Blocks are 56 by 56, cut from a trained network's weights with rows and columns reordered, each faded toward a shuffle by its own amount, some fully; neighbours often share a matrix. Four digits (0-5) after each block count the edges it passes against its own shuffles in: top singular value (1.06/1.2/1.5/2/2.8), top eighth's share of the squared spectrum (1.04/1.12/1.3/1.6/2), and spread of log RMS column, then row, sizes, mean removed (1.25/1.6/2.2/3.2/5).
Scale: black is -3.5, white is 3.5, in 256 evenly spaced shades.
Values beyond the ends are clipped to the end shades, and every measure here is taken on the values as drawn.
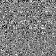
3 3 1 3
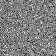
1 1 0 0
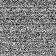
2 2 0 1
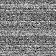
4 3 0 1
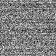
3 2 0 0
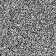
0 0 0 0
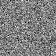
0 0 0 0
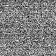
2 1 0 0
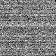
3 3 0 1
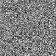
3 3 2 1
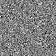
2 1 0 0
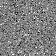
0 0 0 0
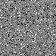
1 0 0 0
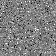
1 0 0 0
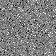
1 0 0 0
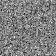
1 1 0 0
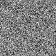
2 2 0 1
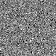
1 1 0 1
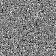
1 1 0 0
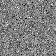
0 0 0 0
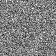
0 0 0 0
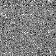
2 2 1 2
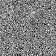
1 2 0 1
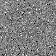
2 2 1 1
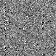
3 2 1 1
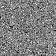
1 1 0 0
